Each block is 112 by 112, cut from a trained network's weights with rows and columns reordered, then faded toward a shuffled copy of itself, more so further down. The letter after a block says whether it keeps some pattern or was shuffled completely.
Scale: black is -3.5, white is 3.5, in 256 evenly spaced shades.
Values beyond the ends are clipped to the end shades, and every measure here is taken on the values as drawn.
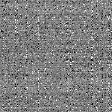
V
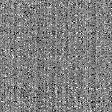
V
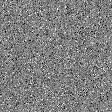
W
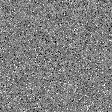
W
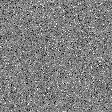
W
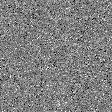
W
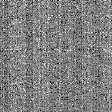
V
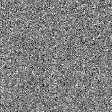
V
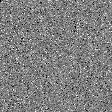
W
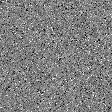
W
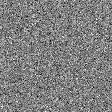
W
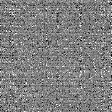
V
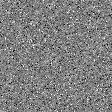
W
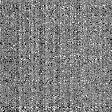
V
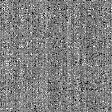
V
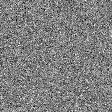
W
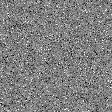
W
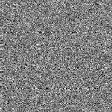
V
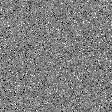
W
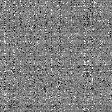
V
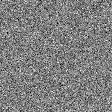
W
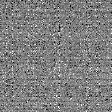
V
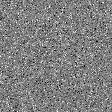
W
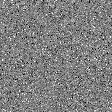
W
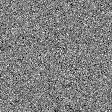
W
